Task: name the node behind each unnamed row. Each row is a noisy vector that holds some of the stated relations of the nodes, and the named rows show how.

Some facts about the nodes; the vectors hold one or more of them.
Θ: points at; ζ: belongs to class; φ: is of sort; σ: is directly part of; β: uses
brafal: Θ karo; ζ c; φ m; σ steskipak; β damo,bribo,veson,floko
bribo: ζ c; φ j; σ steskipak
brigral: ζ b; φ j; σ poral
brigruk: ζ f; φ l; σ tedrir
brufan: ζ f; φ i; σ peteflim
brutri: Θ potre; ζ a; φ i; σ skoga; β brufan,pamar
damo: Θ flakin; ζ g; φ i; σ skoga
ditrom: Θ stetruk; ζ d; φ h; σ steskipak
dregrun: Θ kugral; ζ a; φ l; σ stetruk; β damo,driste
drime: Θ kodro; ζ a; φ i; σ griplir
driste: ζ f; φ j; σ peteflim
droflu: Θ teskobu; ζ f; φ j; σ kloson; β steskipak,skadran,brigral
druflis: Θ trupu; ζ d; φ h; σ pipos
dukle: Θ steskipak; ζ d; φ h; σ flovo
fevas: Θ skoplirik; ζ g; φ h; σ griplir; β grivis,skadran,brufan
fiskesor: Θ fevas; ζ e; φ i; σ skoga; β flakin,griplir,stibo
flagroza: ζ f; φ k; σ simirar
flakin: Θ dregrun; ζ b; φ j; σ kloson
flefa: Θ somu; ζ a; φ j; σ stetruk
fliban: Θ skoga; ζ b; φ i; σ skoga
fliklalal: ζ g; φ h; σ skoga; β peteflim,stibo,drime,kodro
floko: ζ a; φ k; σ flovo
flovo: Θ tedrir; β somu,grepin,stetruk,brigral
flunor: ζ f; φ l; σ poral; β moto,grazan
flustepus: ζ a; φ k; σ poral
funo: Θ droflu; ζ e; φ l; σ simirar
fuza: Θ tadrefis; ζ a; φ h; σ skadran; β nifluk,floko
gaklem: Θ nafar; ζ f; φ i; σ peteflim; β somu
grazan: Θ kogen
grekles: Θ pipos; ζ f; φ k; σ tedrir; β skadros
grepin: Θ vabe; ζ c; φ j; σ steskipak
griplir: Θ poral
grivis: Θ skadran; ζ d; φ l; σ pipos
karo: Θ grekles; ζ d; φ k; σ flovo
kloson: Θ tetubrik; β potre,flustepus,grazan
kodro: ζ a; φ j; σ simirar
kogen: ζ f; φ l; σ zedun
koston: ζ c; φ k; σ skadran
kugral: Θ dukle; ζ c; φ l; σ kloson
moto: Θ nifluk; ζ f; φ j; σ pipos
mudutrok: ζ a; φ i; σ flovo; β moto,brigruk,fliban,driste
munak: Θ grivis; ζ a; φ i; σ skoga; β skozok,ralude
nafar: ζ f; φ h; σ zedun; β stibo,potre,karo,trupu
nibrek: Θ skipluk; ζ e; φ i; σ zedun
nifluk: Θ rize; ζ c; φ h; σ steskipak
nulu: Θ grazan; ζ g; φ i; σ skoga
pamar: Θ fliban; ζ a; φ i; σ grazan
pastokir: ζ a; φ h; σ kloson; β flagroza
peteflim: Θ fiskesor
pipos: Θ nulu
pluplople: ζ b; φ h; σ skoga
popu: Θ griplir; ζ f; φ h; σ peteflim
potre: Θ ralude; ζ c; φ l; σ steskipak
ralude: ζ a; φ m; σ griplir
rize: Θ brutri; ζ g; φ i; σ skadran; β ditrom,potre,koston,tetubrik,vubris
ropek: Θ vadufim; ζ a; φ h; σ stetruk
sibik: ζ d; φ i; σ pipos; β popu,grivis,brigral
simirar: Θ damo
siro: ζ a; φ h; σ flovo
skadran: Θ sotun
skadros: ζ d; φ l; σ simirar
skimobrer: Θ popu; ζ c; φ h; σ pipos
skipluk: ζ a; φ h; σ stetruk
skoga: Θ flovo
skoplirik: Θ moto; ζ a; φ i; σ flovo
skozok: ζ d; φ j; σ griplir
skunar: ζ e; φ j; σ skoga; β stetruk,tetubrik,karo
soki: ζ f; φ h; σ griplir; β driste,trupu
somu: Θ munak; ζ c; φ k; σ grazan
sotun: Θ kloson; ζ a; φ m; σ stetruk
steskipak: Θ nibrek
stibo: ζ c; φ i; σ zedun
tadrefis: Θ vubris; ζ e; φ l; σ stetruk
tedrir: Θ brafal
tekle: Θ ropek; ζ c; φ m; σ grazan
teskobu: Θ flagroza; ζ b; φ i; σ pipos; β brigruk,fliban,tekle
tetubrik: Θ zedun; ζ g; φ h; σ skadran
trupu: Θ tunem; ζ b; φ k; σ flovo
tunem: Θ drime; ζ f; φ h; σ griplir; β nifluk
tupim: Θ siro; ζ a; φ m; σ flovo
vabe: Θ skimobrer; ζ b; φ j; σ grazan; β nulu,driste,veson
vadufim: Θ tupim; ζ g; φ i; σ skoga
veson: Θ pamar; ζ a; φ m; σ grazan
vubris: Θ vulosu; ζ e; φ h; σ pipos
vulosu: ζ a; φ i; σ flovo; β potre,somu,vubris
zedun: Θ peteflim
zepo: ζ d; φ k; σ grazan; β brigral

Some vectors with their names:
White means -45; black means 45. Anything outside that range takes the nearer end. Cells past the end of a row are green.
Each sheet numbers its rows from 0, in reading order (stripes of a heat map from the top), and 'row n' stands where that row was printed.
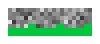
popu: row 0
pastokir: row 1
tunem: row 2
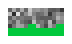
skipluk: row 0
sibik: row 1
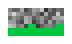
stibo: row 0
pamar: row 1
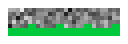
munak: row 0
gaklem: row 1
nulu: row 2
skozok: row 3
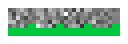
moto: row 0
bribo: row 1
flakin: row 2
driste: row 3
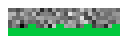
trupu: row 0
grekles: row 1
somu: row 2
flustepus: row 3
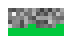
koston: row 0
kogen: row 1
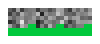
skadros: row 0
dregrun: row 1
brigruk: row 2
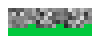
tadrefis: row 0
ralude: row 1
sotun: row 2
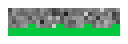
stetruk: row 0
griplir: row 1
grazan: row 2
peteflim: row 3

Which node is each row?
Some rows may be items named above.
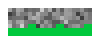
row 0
skozok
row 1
kodro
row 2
droflu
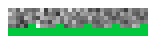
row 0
teskobu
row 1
grepin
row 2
ropek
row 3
simirar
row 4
simirar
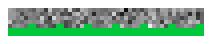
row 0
droflu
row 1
fliban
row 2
veson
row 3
grazan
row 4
nulu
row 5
bribo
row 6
skadran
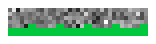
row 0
brigral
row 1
simirar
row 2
grekles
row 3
grivis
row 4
tetubrik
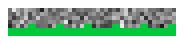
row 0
sotun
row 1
flagroza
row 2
popu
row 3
vulosu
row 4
skimobrer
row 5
floko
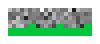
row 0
fevas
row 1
flefa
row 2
brigral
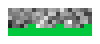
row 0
tupim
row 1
nifluk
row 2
fiskesor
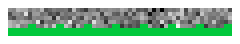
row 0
tetubrik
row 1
popu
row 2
rize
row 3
skunar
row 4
mudutrok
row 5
karo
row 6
grepin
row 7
siro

